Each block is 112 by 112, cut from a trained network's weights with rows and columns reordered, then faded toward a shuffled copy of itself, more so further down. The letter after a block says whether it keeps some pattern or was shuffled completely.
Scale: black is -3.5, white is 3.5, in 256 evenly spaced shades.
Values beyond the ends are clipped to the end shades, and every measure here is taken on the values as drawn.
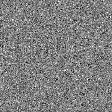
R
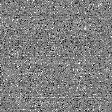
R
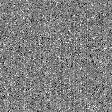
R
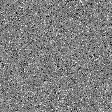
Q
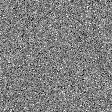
Q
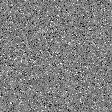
Q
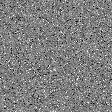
Q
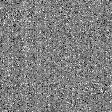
R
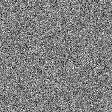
R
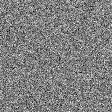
Q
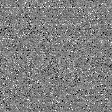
R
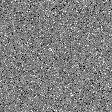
Q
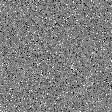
Q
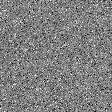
Q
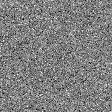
Q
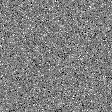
Q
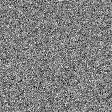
Q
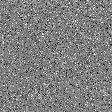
Q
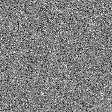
R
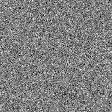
R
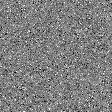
Q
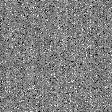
R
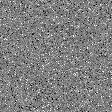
Q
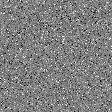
Q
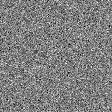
R
